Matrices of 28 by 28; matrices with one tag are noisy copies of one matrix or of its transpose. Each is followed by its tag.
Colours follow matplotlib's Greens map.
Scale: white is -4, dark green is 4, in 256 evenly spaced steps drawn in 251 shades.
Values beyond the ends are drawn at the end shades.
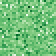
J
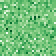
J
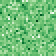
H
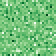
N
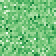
J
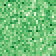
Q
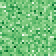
N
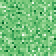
N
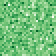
Q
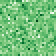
H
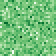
H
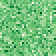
N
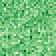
Q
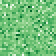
J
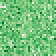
N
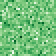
H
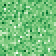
Q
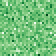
N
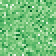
J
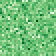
H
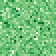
H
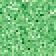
H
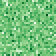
N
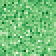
Q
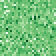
J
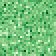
Q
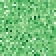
J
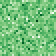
H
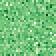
N
